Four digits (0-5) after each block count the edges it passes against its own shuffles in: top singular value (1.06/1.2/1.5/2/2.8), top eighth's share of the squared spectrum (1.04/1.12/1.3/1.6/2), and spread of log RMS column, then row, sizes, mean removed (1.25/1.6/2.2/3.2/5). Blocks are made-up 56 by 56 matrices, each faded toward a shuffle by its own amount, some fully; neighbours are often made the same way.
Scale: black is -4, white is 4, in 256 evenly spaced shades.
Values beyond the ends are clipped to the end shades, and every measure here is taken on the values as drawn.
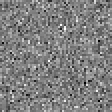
3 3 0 0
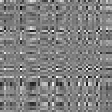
5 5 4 4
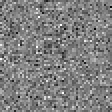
3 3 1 0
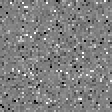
2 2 0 0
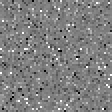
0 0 0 0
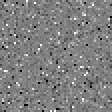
0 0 0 0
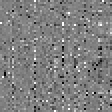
4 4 2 1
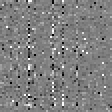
4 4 2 1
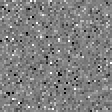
1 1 0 0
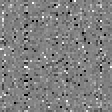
3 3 2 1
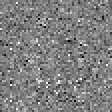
3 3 1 1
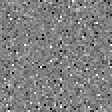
2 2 1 0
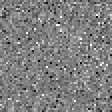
2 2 0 0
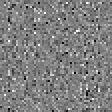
3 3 2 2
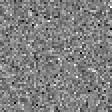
0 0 0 0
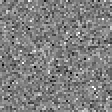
0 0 0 0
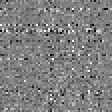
2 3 1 3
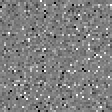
2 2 0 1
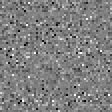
1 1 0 1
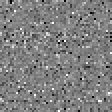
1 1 0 1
